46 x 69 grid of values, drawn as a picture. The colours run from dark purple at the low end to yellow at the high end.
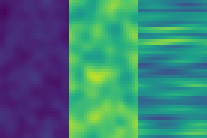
It is made of 1 by 3 panels. Panel 1,1: very low, blotchy, faint in contrast. Panel 1,2: high, blotchy. Panel 1,3: middling, streaked across, strong in contrast.
